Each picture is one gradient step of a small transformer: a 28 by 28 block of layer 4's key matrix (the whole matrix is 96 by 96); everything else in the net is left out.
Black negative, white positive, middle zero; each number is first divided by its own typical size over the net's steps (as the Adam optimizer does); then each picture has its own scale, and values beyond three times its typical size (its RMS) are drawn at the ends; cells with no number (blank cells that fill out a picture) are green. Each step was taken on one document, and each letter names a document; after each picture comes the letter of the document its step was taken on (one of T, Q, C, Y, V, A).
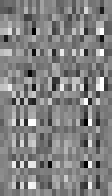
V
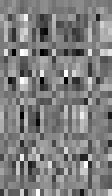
V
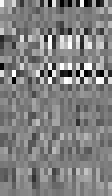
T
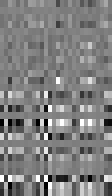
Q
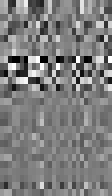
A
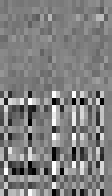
A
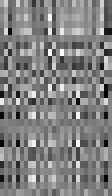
T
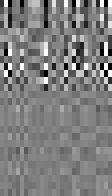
A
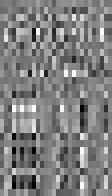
V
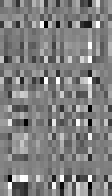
Q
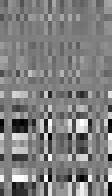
T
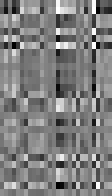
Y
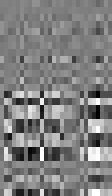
A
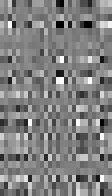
Q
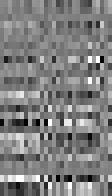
Q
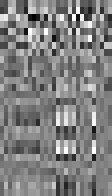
Y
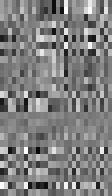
Y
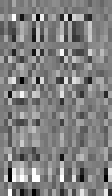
V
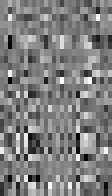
T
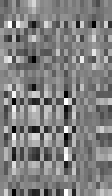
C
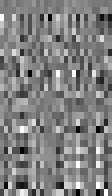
V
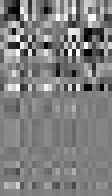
Y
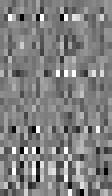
V
